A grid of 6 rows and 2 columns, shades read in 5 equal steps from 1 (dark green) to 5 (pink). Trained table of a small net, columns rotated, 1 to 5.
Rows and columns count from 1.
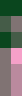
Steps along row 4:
up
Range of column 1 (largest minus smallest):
2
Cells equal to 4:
2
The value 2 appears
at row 2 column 1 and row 3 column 2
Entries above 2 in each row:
0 1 0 2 2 2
